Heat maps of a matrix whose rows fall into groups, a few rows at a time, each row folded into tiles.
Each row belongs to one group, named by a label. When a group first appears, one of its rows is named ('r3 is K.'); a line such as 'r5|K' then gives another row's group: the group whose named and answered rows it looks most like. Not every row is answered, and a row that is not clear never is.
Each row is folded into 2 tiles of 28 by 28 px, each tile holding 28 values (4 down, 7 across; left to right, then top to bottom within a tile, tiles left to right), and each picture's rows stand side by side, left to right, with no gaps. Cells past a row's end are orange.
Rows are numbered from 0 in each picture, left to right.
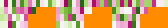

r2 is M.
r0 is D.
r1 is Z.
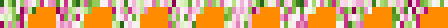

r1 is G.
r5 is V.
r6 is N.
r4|M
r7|M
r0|D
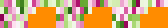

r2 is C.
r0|V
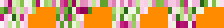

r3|M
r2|M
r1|D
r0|V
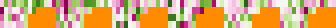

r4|C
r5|D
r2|N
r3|C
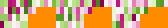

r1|C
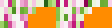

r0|N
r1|M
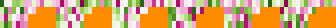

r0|V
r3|M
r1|C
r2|Z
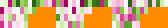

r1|C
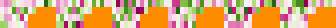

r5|V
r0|N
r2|D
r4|V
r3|G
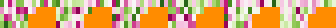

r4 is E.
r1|D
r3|V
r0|C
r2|E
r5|N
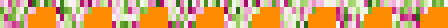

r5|D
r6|G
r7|N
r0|M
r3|D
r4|E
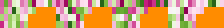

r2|Z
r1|N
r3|N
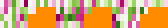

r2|V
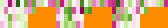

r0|G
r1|Z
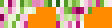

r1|D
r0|V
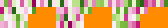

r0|E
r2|Z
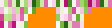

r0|G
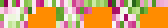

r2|G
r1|M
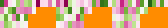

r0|Z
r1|N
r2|C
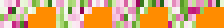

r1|Z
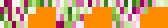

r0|C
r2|D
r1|E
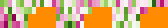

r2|C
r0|G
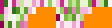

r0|E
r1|V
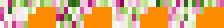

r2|N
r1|V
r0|G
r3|G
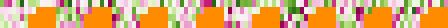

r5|E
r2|V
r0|C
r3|Z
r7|V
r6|D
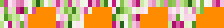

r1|E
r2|E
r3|G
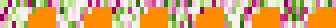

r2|Z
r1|E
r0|G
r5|V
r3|C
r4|D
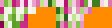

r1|M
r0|E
